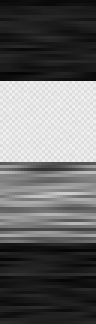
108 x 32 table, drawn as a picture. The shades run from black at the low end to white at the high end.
The table splits into 4 rows of 1 panel. Panel 1,1: very low, streaked across, faint in contrast. Panel 2,1: very high, checkered, faint in contrast. Panel 3,1: middling, streaked across, strong in contrast. Panel 4,1: very low, streaked across, faint in contrast.
